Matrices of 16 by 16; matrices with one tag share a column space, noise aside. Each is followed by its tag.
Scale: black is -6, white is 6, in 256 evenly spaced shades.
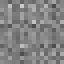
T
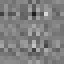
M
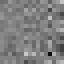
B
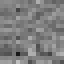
B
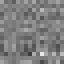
B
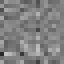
B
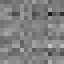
M
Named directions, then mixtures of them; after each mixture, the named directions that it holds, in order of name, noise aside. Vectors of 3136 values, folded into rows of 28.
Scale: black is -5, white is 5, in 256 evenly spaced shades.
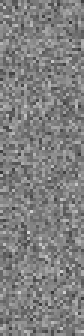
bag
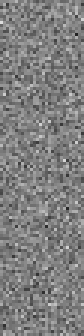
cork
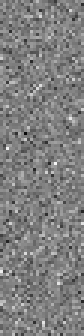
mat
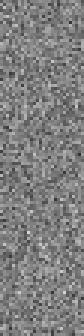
bag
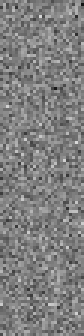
bag, cork, mat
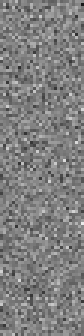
cork, mat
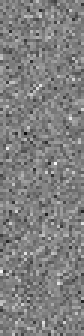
mat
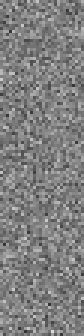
bag, cork, mat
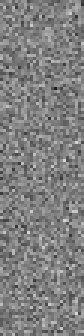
bag, cork, mat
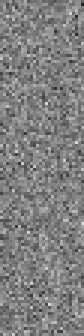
bag, cork, mat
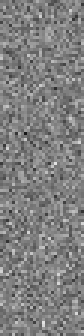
bag, mat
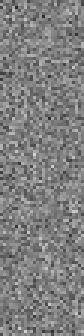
bag, cork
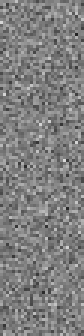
cork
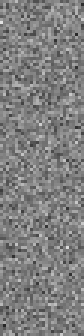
cork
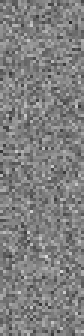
bag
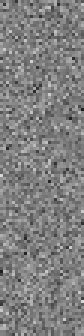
bag, cork, mat
